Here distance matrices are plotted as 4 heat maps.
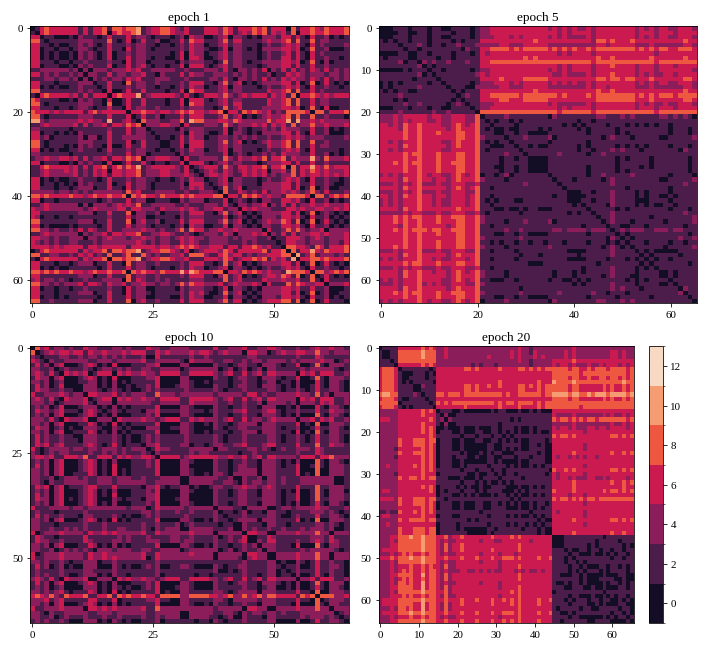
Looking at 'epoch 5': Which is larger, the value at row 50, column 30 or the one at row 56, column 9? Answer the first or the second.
the second
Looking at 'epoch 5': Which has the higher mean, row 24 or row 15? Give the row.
15
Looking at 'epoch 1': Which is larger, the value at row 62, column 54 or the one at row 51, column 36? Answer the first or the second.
the first
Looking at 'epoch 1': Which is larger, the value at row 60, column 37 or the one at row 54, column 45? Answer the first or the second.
the second
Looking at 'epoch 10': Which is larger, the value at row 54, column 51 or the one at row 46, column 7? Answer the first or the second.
the second
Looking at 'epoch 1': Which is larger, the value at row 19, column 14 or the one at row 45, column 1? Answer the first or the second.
the second
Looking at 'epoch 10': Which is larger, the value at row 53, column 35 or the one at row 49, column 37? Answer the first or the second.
the second
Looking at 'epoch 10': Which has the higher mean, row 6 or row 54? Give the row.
6
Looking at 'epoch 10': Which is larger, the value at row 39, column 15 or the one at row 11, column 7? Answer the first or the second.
the second
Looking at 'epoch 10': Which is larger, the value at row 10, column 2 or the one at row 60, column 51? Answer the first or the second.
the first
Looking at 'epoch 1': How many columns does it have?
66
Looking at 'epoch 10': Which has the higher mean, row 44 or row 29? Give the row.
44
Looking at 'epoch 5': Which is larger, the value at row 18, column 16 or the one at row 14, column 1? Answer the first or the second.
the first
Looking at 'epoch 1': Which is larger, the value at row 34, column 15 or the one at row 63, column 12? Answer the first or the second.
the first
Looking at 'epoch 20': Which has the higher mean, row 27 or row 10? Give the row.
10
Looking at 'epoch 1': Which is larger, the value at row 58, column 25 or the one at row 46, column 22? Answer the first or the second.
the first
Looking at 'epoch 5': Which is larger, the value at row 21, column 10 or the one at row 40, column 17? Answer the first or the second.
the second
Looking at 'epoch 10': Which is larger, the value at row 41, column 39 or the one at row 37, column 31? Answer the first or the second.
the second
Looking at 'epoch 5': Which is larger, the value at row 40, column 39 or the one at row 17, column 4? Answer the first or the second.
the second
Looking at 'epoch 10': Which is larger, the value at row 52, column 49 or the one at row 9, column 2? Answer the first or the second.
the first
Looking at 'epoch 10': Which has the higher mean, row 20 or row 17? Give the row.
17
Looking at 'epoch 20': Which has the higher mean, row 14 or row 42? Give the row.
14
